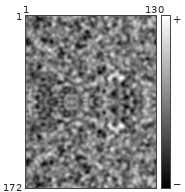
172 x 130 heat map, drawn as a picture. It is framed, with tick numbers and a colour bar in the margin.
Histogram: bell-shaped. Grain: blotchy. Lone odd cells: none. Mirror symmetry: top to bottom. Seam: none. Stripes: none.
